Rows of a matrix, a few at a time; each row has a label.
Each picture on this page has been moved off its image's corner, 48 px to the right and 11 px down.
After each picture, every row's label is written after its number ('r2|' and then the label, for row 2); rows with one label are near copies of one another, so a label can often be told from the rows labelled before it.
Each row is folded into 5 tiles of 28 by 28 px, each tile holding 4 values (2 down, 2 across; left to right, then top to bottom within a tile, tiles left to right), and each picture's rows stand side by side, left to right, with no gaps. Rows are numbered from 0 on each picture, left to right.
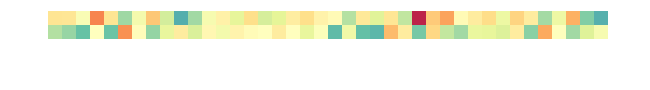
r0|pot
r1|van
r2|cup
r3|pot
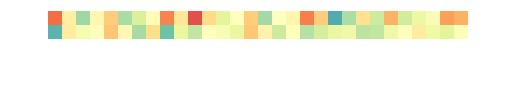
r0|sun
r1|sun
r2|van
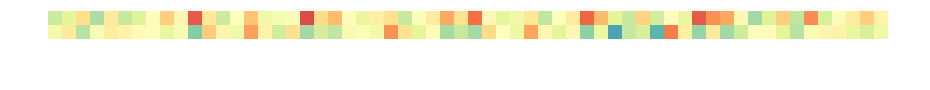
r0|van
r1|sun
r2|sun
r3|sun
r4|cup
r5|van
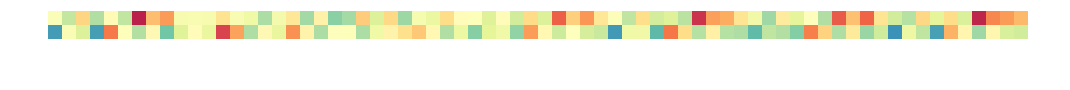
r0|cup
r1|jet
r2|van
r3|cup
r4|cup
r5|cup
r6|cup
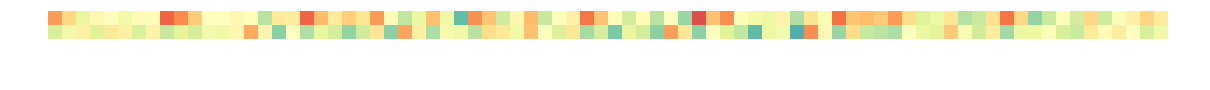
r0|sun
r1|sun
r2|pot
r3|sun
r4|cup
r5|cup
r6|sun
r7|van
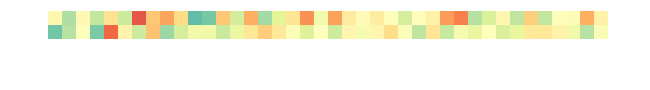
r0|cup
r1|van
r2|sun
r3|van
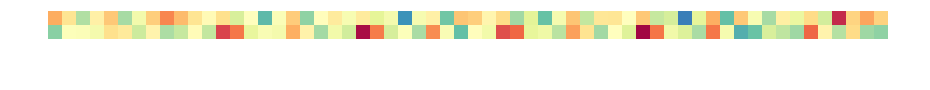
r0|sun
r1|jet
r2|jet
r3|jet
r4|jet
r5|cup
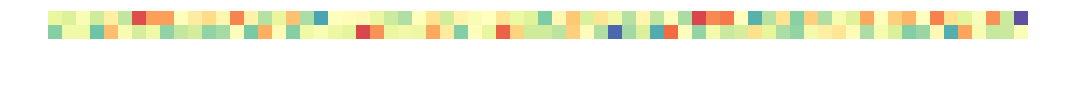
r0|cup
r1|pot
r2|jet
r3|jet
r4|cup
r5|van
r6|pot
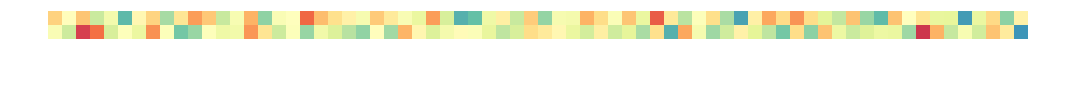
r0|jet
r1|sun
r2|pot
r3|van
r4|pot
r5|pot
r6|jet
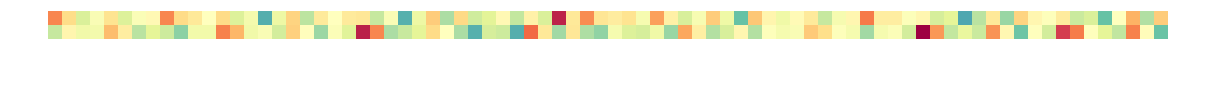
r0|sun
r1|jet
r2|jet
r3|cup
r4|pot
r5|sun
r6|jet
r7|jet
